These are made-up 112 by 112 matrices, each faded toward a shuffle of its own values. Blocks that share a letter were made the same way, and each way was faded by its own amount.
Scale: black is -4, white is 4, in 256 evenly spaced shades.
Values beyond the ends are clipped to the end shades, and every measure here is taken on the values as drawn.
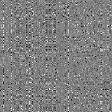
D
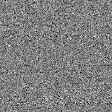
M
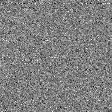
M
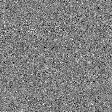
M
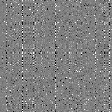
D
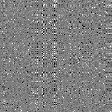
D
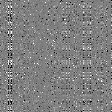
D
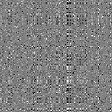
D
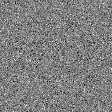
M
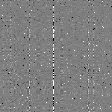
D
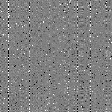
D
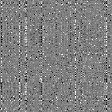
D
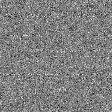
M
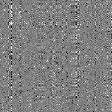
D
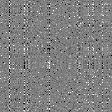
D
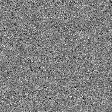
M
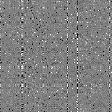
D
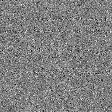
M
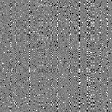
D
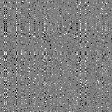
D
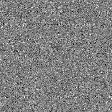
M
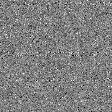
M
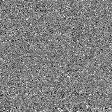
M
